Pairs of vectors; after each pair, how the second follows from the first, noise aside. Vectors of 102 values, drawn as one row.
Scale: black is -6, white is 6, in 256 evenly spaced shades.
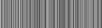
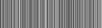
sign-scrambled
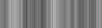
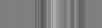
partly zeroed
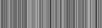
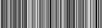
scaled up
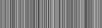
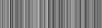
sign-scrambled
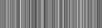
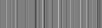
partly zeroed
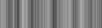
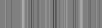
partly zeroed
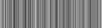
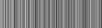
sign-scrambled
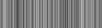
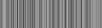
sign-scrambled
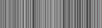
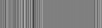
partly zeroed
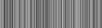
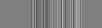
partly zeroed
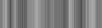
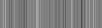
partly zeroed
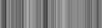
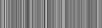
sign-scrambled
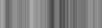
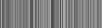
sign-scrambled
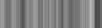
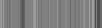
partly zeroed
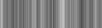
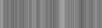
shrunk
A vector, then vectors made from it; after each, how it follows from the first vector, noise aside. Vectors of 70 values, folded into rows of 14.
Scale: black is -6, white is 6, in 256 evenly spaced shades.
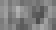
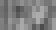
negated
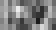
scaled up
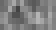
reversed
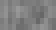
shrunk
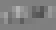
partly zeroed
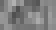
reversed
